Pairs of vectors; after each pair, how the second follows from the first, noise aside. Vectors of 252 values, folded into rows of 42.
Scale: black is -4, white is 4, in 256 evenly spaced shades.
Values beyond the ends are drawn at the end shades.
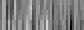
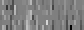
partly zeroed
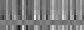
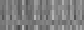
shrunk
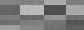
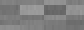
shrunk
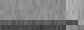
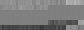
partly zeroed
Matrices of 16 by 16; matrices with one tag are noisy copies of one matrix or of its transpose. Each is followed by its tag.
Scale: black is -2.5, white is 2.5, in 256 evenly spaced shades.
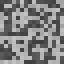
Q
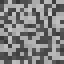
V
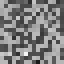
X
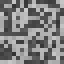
Q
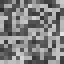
Q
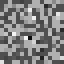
V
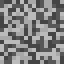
V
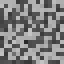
X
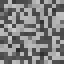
V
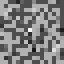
X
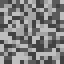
V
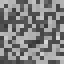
X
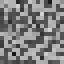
X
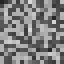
V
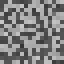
V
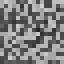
X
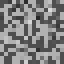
V
